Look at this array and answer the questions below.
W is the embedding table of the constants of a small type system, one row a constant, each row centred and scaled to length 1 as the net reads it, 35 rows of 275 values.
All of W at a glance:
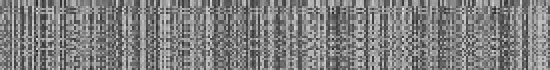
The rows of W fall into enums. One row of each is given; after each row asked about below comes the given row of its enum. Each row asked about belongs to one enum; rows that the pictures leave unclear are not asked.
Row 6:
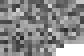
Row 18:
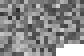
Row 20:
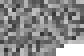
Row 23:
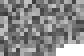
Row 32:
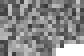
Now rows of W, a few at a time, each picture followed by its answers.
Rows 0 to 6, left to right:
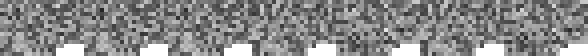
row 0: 18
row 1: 18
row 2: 18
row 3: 32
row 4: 6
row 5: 32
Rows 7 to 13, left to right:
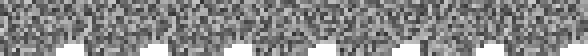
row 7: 23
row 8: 23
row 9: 23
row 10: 20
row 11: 20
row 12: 32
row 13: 23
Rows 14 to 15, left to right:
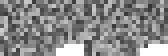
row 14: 23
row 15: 32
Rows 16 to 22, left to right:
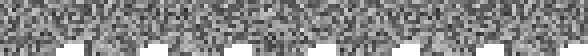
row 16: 20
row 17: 32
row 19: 6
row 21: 18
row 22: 32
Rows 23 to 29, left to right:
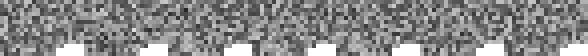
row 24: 6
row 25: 18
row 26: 32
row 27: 18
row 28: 20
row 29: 23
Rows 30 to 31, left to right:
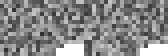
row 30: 20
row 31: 32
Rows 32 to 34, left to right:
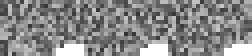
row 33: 20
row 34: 23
